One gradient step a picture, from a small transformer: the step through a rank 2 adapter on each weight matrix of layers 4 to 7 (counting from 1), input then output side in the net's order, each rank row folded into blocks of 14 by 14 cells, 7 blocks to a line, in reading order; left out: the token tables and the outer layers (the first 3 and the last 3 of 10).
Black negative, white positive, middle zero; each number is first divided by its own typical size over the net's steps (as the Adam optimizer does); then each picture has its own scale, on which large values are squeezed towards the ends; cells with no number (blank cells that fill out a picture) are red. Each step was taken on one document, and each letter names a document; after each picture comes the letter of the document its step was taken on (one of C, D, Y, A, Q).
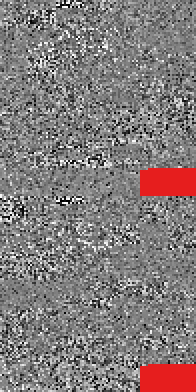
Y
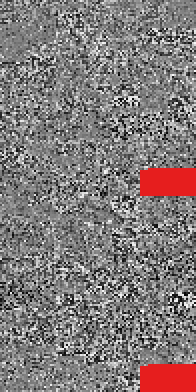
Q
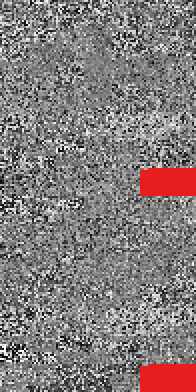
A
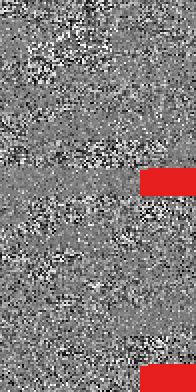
Y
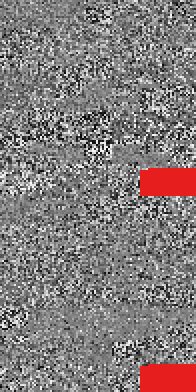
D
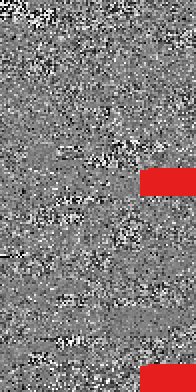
Y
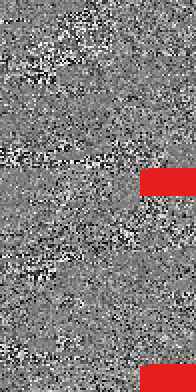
Y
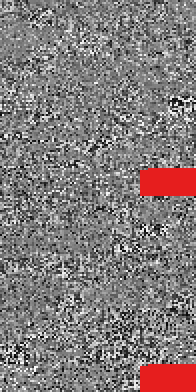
Q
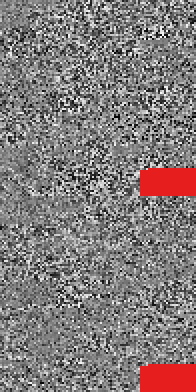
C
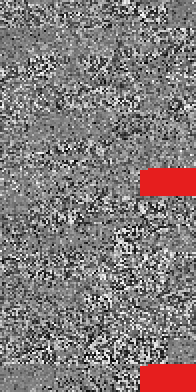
Q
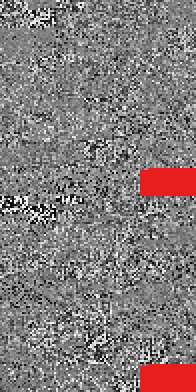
Q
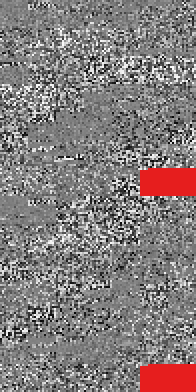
C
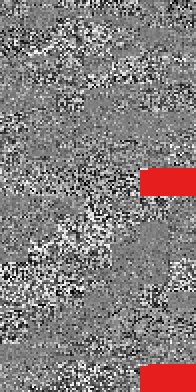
C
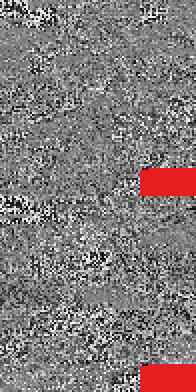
Q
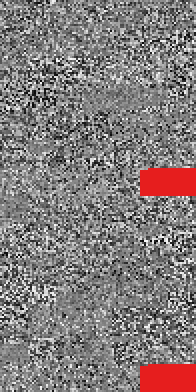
D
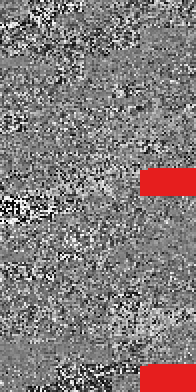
A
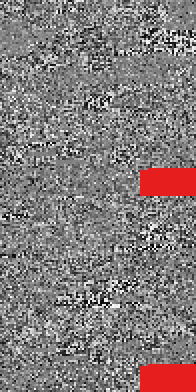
Q
